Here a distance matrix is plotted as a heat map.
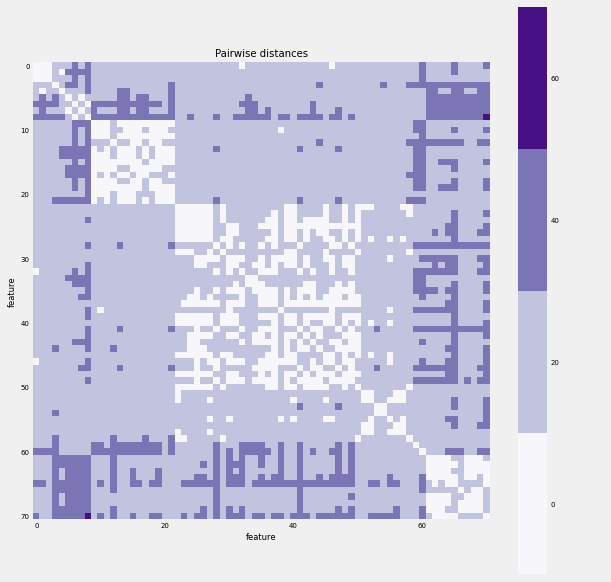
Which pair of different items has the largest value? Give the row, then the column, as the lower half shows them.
70, 8
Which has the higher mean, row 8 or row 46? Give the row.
8
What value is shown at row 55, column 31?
20
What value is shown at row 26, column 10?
20
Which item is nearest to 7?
5
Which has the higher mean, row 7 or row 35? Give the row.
7
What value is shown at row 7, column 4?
20
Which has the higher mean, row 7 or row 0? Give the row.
7
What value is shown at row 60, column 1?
40
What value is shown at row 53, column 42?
20
